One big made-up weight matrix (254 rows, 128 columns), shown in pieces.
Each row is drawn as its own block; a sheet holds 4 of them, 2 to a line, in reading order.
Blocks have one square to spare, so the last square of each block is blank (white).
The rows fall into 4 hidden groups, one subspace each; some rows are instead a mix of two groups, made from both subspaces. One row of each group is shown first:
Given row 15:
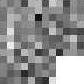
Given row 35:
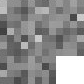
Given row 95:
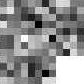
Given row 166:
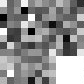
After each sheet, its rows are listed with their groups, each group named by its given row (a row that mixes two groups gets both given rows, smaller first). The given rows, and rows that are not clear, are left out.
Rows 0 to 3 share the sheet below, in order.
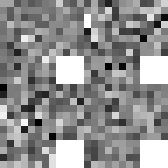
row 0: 95
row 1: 166
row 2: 35
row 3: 166
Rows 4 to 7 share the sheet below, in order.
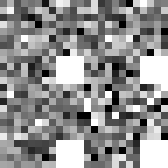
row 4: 95
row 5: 95
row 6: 95
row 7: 166
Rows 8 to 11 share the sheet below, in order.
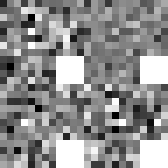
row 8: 166
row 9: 95 and 166
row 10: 15 and 95
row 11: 166
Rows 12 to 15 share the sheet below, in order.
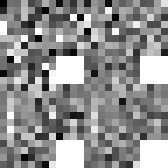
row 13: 166
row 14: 15
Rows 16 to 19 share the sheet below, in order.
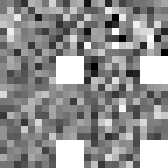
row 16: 15 and 166
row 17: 166
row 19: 15
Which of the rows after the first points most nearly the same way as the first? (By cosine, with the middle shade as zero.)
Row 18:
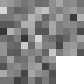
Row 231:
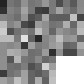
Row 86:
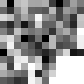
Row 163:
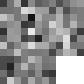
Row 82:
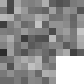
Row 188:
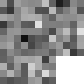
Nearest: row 163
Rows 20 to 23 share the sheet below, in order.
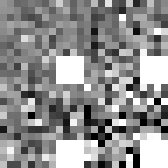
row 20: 95
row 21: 15
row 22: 166
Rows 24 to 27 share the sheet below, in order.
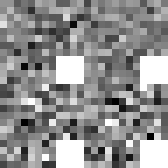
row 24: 166
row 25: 95
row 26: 95
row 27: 95
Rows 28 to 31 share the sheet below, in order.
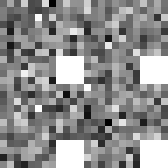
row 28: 15
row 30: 15
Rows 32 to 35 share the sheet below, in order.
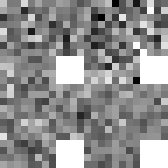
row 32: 166
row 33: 15
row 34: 95
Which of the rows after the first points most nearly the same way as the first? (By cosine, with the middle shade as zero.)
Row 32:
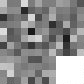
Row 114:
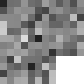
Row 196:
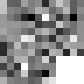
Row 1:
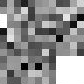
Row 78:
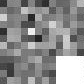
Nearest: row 196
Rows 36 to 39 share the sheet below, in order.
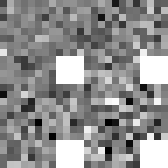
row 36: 95
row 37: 15
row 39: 95
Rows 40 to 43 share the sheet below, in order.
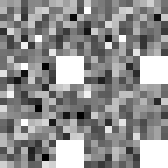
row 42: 95
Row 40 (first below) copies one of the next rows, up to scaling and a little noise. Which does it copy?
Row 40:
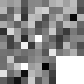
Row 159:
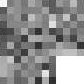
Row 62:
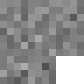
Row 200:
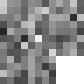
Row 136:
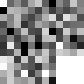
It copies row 62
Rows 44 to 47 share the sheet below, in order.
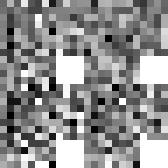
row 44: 15
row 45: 95
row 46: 15
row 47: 15
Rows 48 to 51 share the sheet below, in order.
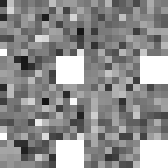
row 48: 95
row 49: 15
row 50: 95
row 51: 15
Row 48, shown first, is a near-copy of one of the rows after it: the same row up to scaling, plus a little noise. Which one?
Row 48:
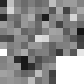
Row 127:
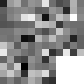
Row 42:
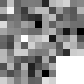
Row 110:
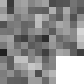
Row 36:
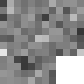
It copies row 36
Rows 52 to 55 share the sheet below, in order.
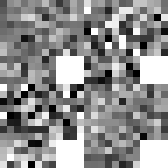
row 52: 95
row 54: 15 and 166
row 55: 15
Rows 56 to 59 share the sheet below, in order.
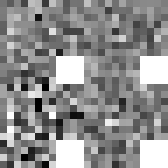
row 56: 15
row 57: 166
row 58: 15
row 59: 95 and 166
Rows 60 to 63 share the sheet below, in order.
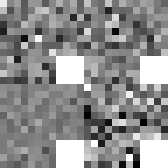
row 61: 166
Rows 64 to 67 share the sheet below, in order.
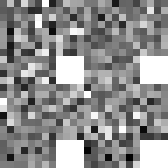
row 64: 15
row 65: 15
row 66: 166
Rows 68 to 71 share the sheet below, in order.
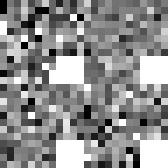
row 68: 35
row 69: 95
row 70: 166
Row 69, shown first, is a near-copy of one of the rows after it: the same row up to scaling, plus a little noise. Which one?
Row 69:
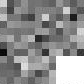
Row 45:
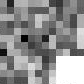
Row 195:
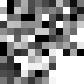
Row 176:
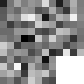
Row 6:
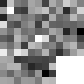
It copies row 195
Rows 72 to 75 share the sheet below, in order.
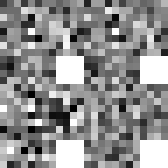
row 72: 166
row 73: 166
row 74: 166
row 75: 15
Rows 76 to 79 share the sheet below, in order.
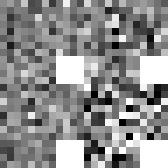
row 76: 15
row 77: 166
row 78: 166
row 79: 95 and 166
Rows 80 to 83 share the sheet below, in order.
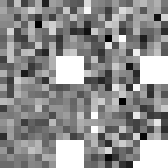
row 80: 15
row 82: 95
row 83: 15
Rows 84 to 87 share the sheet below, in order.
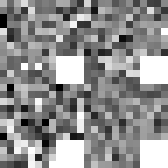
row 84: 166
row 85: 95
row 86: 95
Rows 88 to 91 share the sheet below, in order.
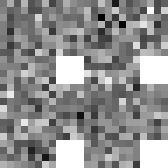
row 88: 15
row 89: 15
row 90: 95
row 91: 15
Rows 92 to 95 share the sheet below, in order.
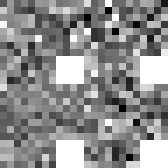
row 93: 166
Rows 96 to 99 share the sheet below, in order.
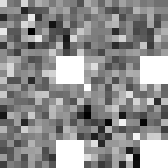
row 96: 166
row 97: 166
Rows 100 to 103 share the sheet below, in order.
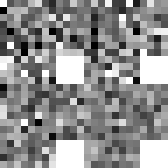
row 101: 15
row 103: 166
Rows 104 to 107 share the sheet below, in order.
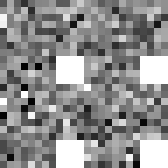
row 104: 166
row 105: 166
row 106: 166
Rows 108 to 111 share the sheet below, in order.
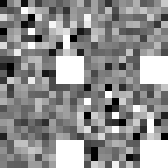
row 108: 166
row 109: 166
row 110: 95
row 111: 166
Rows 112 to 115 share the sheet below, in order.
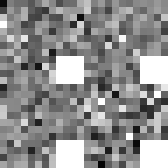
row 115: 15 and 166
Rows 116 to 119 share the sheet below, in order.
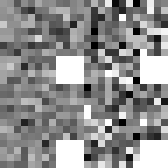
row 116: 166
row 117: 15
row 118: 95
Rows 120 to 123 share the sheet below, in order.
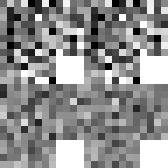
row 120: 15
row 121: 15
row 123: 166
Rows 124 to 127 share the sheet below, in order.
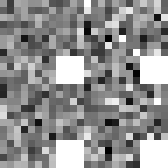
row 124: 95
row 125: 35
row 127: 95
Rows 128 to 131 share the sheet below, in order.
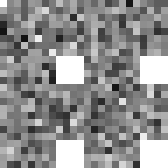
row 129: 15
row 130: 166
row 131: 15
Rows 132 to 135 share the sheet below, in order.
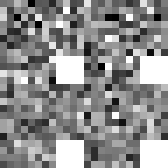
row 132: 15
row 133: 95
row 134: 95
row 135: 166
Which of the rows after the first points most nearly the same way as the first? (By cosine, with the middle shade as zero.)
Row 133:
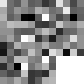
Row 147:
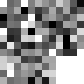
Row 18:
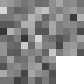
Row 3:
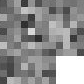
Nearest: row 147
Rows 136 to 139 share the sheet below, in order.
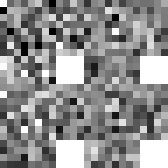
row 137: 166
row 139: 166
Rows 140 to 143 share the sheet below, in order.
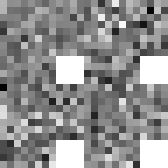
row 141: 15
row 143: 15
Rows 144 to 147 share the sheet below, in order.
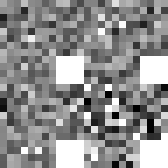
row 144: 95 and 166
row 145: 15
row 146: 166
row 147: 166
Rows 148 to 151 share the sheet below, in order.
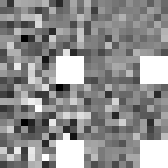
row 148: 95
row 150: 95
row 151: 166
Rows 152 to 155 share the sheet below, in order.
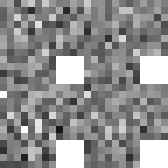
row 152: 15
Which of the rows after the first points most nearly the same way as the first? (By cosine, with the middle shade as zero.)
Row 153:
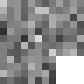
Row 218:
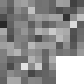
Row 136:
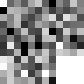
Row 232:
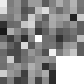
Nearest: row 232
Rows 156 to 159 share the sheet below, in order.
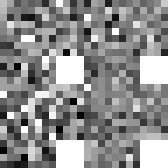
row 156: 95
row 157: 166
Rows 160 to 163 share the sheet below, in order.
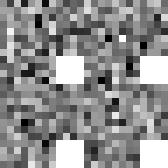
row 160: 15
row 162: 95
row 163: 166
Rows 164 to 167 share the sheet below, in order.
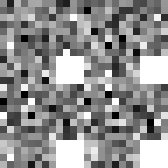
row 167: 166
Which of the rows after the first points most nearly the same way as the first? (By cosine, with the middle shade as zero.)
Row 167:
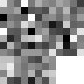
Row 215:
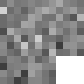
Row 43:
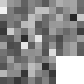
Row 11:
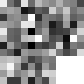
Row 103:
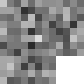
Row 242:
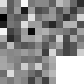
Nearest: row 11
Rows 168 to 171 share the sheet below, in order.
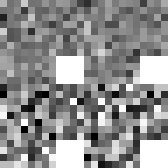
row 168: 166
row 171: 15
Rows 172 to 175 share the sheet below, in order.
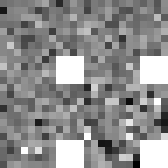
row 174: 95 and 166
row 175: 95
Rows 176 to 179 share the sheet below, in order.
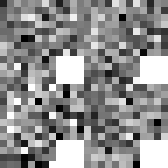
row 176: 95
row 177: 15
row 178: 15
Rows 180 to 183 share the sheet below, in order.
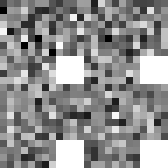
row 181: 15 and 95
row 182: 15
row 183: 166
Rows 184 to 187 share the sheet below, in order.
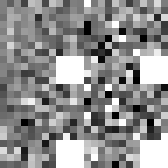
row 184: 15
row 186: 95
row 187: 166
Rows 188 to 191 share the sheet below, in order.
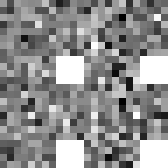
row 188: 95
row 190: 166
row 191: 15
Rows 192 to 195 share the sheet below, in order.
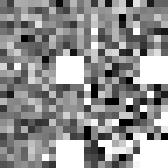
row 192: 95
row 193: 15
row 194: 95
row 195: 95
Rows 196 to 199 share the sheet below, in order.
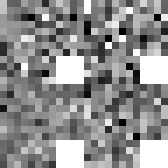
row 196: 95
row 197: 35
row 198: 95 and 166
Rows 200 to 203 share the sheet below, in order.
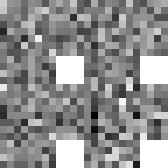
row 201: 15 and 166
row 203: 15
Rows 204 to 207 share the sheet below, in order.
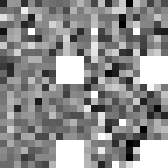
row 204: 166
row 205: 15
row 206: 15
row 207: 95
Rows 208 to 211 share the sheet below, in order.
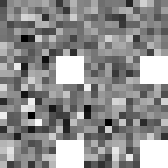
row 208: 95
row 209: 95
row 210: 166
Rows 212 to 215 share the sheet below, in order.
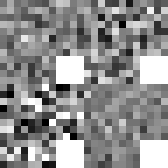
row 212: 95
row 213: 15
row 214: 95
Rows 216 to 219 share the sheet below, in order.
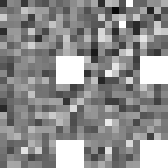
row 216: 166
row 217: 15
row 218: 166
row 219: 95
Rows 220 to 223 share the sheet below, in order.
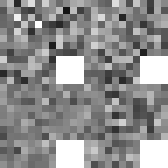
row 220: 15
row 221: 15
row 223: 166
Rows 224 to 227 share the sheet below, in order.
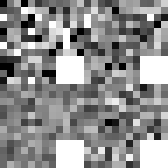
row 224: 166
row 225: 166
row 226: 166
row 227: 95
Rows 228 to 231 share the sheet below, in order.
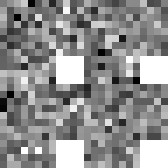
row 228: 15
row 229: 95
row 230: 166
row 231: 35
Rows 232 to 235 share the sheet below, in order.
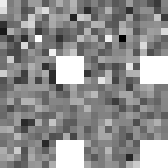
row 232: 35
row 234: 95
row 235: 95
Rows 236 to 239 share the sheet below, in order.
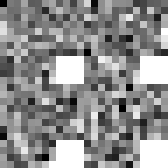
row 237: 95
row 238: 95
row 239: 15
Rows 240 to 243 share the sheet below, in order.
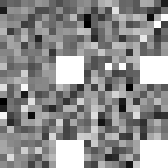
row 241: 166
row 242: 166
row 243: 15
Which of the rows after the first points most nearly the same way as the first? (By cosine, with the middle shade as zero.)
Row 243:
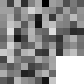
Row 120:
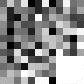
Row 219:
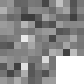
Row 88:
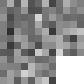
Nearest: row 219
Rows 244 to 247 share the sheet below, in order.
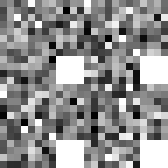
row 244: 15
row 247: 15
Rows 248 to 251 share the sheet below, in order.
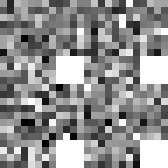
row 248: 95
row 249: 15
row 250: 95
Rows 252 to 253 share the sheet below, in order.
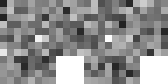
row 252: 95
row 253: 95
